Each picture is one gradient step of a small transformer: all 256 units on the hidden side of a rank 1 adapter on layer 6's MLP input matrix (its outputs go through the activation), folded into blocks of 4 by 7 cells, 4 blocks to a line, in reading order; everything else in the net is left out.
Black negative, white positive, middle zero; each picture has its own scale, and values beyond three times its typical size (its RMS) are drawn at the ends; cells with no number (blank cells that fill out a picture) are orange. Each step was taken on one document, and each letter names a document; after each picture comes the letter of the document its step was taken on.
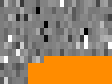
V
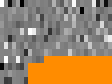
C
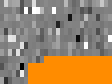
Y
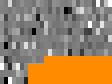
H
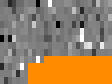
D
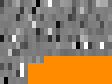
Y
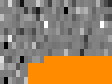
H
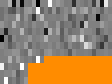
D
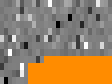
Y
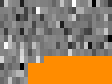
V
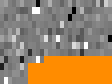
Y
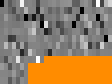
C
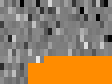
D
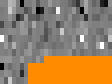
D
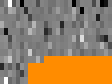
D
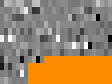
Y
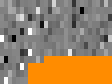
C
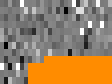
H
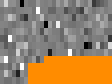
V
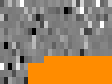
H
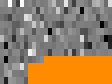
C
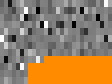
C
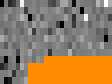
C
